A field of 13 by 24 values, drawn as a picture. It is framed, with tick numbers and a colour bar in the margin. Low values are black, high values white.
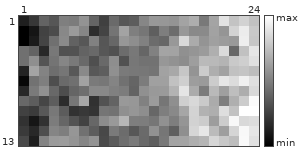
The ninth with the highest average is the bottom right. No regular stripes run through it. There is an overall slope up to the right. The histogram is bell-shaped.
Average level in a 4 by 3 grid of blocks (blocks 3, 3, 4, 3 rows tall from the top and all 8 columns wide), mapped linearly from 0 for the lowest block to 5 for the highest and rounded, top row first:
0 1 4 | 1 2 4 | 0 2 5 | 1 1 5
